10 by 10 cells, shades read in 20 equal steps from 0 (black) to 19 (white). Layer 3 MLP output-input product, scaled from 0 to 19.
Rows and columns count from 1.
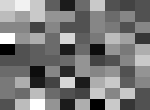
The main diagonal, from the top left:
16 12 5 8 2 11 10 15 15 6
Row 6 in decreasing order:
15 11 10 8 7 7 6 6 6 5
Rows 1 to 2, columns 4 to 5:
7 2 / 11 11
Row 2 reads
14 12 15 11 11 6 10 8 10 6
